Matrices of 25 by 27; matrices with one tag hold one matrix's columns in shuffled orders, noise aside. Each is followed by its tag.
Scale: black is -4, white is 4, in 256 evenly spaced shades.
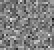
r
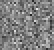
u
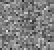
u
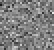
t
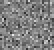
r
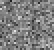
u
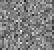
u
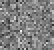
u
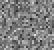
r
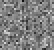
u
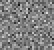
t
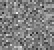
t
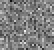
u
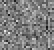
u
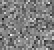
r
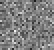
u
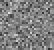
t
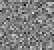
t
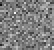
t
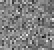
r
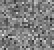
r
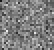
u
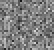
u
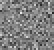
t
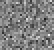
r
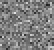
t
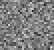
t
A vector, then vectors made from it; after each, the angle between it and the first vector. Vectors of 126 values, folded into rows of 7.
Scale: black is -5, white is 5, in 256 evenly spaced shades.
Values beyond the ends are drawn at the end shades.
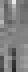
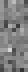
partly aligned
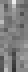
nearly parallel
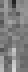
nearly opposite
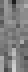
nearly opposite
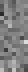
partly opposed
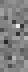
orthogonal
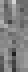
nearly parallel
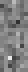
partly aligned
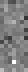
partly opposed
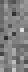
partly opposed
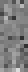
partly opposed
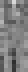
nearly parallel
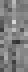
partly aligned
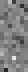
orthogonal
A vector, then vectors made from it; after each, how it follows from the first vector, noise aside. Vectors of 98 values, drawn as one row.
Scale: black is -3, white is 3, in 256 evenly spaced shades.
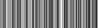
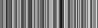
negated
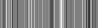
partly zeroed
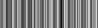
negated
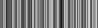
negated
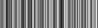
negated
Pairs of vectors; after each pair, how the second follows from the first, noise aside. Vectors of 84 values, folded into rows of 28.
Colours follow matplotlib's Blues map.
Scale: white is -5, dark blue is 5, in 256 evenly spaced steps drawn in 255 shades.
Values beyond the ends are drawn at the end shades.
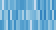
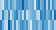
scaled up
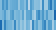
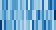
scaled up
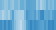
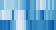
scaled up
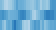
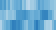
wrapped around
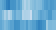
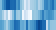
scaled up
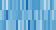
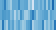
wrapped around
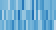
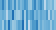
wrapped around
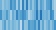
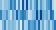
scaled up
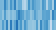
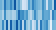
scaled up
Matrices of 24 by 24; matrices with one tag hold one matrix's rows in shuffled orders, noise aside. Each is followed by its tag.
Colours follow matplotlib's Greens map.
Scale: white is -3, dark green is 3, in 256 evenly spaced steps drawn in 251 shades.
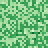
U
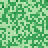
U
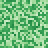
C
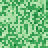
U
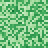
U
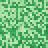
U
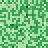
U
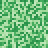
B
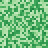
B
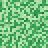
B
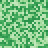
C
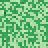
C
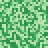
C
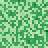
U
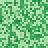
B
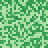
B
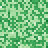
U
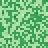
B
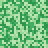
C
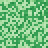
U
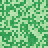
C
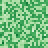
B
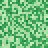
B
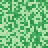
B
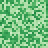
C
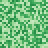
B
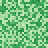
U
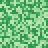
C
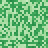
U
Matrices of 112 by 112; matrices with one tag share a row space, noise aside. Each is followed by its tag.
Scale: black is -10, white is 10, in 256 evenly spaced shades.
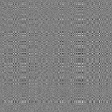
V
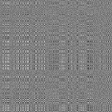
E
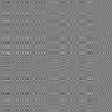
E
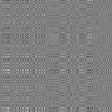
E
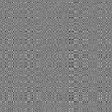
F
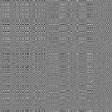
E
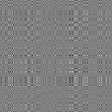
F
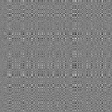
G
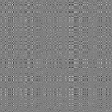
F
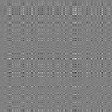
G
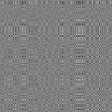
V
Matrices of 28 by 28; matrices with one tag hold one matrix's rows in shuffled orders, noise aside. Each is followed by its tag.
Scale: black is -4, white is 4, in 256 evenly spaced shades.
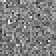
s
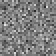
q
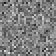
q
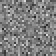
q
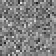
s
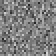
q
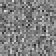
q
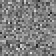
s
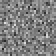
q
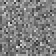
s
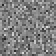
q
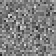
s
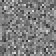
q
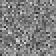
s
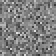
s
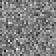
s
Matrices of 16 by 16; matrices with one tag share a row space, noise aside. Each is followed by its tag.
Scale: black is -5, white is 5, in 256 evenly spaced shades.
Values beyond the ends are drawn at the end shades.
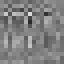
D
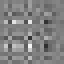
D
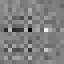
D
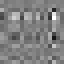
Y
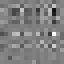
Y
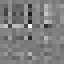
D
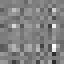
Y
